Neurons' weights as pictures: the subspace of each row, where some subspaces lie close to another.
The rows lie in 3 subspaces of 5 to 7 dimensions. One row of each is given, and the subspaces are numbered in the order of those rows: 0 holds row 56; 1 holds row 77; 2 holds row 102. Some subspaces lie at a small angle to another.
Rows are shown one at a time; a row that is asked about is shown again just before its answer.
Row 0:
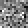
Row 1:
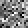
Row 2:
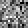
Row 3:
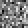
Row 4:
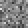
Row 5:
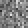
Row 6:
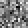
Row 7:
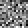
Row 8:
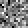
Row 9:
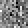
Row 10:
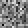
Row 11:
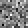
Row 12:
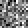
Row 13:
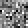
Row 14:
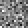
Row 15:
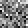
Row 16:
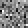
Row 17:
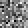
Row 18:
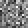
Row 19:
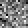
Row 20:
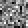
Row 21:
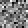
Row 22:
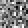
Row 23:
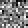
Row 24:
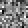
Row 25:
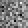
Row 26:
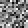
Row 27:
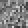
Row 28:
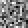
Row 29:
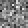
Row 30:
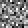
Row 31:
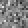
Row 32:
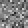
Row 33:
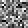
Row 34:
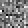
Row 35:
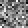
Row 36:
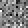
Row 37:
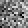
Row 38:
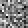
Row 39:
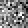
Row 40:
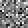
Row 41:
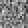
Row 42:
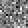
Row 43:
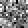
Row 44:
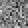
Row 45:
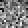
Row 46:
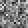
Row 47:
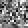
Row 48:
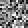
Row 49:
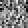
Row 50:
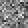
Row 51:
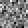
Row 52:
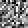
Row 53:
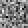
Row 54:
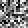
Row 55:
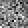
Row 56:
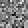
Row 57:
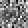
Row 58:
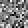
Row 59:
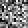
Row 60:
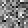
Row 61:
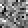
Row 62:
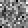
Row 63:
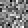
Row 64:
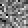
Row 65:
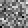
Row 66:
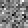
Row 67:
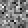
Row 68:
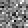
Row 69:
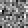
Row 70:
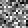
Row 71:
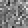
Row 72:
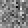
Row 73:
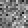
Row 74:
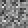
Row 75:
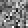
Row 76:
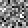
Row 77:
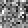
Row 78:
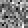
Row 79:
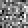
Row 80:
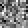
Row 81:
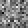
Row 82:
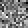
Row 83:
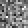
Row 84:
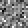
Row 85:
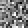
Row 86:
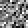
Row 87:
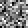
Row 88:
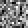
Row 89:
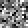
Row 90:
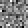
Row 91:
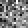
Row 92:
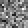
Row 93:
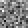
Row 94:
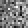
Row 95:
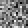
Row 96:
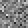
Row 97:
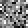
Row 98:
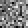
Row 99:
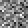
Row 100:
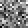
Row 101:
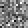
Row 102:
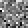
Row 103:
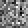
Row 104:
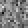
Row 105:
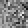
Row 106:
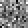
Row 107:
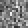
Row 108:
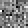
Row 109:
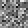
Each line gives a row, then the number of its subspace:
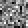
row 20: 2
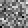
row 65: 0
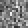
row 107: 1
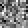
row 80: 2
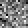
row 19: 0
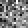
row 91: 0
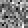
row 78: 2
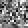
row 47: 0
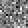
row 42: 0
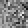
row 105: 1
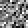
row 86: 1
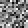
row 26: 1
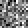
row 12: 1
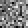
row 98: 1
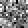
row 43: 0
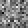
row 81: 2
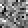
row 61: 0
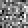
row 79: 0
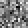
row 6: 1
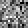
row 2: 2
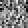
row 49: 2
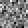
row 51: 0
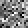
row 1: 0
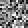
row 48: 0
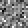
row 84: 1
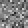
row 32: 0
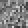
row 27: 2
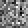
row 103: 1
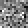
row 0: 0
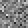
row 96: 2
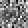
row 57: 2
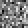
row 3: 0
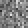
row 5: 2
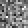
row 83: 0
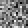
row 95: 0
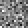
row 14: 1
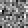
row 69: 0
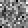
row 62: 1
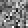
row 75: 2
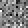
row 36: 2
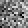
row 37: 0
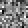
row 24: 1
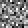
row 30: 0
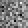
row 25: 1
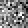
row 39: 1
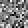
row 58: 0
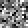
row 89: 0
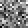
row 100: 2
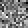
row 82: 1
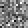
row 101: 1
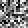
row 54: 1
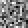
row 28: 2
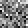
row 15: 2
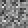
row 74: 2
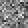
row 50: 2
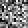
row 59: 2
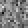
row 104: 2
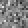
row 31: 1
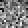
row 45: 2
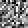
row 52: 1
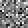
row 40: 1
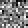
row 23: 2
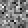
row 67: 0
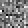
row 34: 0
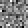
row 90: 1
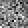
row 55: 0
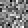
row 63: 0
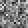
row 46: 2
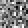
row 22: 0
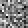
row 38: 1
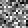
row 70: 2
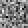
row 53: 0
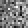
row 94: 0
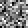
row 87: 2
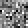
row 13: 1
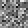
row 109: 2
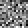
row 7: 2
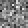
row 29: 0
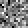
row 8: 1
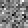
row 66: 0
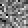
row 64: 0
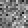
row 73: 0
